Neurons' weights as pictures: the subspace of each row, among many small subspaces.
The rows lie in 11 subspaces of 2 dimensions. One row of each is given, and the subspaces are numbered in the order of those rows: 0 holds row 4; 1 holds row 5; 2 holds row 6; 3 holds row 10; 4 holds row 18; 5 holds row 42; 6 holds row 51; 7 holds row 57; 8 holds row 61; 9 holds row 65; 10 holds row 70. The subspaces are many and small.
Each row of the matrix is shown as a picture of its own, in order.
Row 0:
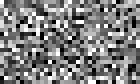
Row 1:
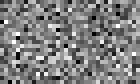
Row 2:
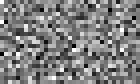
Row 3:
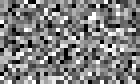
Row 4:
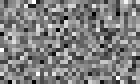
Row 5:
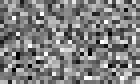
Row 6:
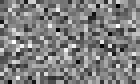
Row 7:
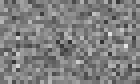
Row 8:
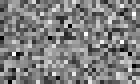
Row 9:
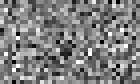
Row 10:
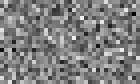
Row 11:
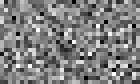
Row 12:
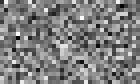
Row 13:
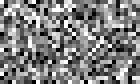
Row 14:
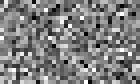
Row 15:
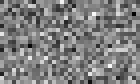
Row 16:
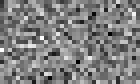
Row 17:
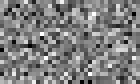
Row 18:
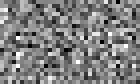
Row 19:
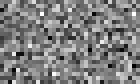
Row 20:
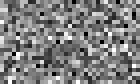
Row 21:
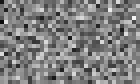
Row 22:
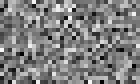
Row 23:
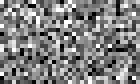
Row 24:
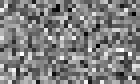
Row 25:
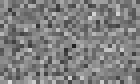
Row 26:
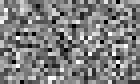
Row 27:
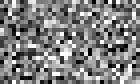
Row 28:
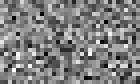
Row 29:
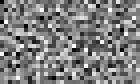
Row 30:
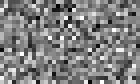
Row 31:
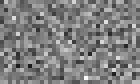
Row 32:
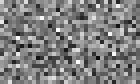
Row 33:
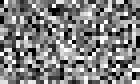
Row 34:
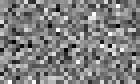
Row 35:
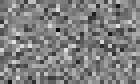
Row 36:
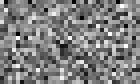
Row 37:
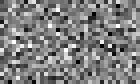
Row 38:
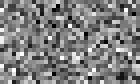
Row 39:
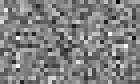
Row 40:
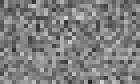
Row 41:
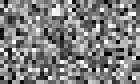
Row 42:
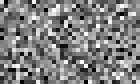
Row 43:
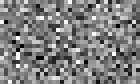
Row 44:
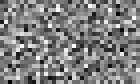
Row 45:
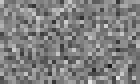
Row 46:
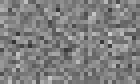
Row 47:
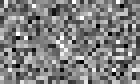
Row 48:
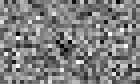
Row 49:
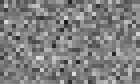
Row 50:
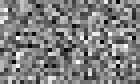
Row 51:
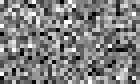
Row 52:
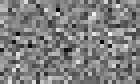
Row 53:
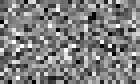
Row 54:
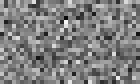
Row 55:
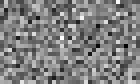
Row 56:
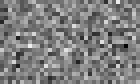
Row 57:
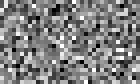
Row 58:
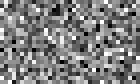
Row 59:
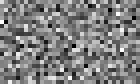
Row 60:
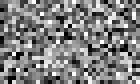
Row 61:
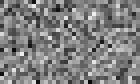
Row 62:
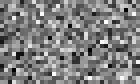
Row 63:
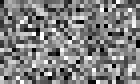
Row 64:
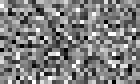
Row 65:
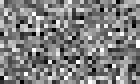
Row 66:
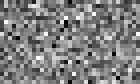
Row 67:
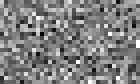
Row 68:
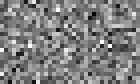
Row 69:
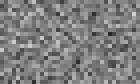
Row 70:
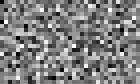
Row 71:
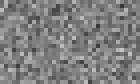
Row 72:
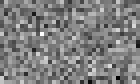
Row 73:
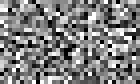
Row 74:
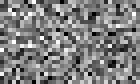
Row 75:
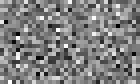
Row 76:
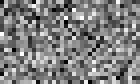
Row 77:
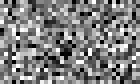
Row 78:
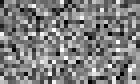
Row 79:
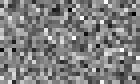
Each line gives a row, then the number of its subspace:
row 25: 10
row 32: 2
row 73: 8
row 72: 9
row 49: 0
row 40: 2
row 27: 3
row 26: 4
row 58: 3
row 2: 10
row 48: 7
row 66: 0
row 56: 4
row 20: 5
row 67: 9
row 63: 9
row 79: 3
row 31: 1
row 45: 6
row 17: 9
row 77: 3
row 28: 1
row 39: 4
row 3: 2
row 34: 2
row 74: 6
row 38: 1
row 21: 10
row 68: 8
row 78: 6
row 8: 5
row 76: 8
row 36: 5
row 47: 7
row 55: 4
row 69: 6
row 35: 2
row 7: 7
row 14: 5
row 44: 10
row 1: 0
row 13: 8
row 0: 9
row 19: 7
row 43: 0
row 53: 2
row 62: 1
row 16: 9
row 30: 4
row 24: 7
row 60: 5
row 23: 6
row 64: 6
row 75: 0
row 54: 0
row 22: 4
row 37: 2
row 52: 8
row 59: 10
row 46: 8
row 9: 3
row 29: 10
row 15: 6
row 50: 4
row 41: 3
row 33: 1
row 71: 7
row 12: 5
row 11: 1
